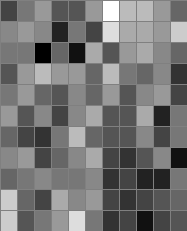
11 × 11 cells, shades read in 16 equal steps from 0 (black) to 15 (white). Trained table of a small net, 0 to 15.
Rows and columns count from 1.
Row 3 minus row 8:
-1 -2 -4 0 -7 0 1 6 5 0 5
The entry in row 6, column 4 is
4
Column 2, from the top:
7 9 7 9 9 5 4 9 7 6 5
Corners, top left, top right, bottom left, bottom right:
4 6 12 5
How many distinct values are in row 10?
8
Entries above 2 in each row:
11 10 9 11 11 10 11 10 9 11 10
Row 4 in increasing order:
3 5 6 6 7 8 9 9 9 11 11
